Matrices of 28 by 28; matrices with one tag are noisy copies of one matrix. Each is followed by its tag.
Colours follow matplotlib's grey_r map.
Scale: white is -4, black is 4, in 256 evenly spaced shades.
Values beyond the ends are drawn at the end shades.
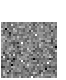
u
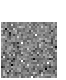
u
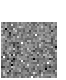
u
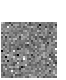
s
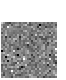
s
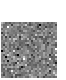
s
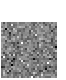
u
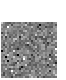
s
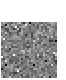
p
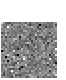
s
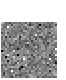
s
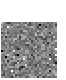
s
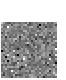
s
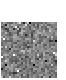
p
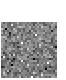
u
